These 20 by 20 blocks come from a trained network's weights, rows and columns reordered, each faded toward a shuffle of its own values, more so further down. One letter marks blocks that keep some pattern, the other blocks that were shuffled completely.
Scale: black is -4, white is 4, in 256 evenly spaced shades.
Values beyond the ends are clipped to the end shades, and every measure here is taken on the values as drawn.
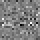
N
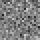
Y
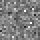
Y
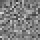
N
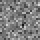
Y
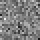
Y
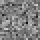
N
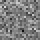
Y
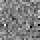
N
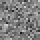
Y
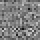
N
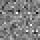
Y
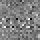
N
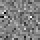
N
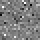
Y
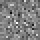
Y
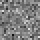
Y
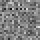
N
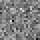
N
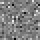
Y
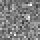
Y
